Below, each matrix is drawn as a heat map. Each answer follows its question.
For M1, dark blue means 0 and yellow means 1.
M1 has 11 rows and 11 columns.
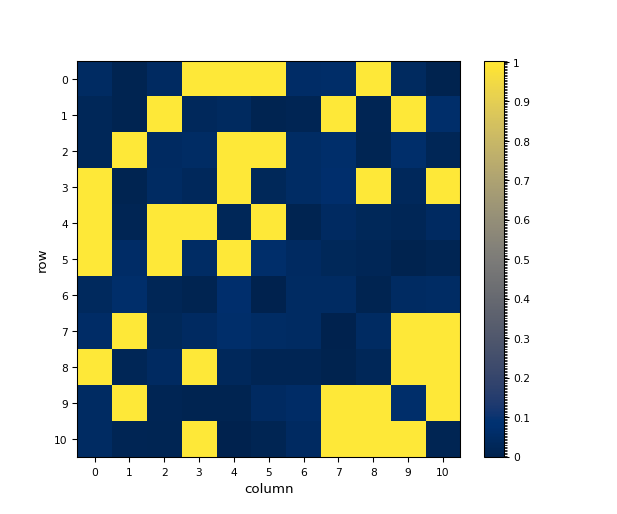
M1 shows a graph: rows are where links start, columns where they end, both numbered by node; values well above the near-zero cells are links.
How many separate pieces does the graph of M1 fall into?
2
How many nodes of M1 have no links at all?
1
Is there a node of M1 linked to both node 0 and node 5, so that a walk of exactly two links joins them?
yes
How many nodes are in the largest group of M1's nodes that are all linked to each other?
3
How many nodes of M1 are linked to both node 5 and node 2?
1
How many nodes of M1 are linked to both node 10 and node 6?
0
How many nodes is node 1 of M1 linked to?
3
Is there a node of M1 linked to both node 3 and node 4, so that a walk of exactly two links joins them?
yes
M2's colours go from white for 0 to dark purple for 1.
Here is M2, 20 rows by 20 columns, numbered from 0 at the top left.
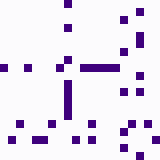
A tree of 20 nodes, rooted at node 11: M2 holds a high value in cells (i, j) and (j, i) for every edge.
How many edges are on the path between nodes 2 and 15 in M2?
1
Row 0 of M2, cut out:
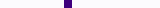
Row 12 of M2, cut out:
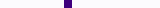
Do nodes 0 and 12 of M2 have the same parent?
yes
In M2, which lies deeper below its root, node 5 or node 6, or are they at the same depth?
the same depth
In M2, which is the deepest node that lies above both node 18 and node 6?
15
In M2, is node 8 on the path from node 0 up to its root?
yes
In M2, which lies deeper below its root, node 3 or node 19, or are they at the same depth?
the same depth
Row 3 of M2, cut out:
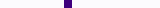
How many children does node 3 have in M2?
0
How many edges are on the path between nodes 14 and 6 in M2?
4
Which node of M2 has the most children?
8
